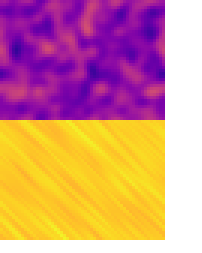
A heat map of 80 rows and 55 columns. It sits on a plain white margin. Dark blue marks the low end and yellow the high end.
It is made of 2 by 1 panels. Panel 1,1: low, blotchy. Panel 2,1: very high, slanting down to the right, faint in contrast.
